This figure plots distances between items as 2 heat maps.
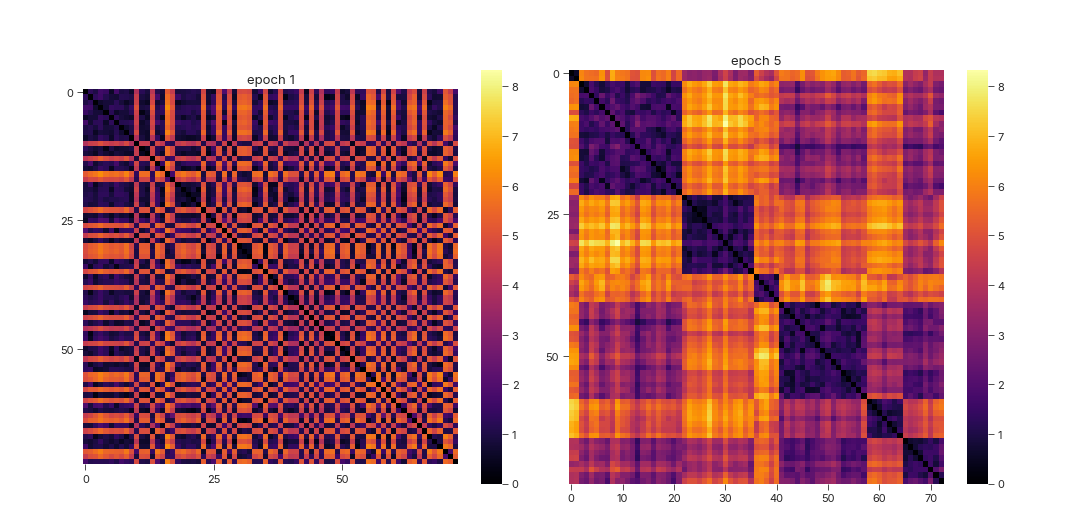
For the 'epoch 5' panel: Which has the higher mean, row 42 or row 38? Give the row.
38
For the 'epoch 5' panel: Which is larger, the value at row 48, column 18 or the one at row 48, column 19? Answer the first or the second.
the first
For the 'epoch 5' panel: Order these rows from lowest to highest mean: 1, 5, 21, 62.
21, 5, 62, 1
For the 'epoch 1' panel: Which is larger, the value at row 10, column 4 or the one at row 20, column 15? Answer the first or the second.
the first
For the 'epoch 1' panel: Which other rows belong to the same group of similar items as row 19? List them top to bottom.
0, 1, 2, 3, 4, 5, 6, 7, 8, 9, 11, 12, 14, 15, 18, 20, 21, 22, 24, 25, 27, 29, 33, 34, 36, 37, 39, 40, 41, 43, 45, 47, 48, 50, 51, 53, 54, 57, 59, 61, 62, 65, 67, 68, 69, 72
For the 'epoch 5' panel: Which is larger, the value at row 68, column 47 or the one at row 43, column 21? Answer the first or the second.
the second
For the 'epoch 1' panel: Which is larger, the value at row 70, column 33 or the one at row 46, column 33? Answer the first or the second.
the first
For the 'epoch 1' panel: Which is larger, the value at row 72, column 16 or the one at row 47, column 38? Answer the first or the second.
the first
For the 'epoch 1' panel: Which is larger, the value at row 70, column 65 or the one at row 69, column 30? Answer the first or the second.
the second
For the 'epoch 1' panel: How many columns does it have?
73
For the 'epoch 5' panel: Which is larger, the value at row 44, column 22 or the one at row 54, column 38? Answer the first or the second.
the second
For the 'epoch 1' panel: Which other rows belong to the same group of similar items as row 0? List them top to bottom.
1, 2, 3, 4, 5, 6, 7, 8, 9, 11, 12, 14, 15, 18, 19, 20, 21, 22, 24, 25, 27, 29, 33, 34, 36, 37, 39, 40, 41, 43, 45, 47, 48, 50, 51, 53, 54, 57, 59, 61, 62, 65, 67, 68, 69, 72
